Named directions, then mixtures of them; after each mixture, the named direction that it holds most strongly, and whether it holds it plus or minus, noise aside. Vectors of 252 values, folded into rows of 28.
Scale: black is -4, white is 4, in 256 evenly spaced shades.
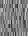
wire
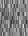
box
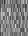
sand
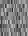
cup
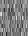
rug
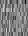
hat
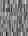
hat, minus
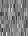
rug, minus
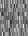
box, plus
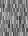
box, minus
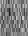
sand, minus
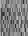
sand, minus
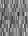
box, plus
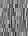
wire, plus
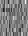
hat, minus
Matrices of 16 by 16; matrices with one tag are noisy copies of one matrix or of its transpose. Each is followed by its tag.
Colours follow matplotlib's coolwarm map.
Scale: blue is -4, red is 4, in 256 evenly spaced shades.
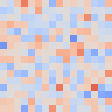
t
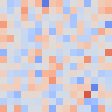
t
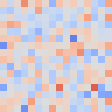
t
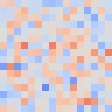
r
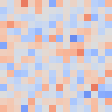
t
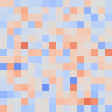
r
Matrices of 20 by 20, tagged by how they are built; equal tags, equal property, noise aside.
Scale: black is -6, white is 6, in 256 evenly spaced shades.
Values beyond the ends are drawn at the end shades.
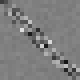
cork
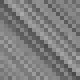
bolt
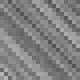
bolt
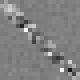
cork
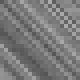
bolt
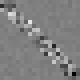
cork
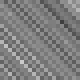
bolt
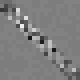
cork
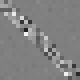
cork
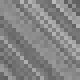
bolt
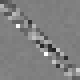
cork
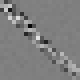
cork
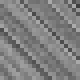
bolt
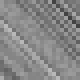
bolt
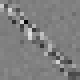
cork
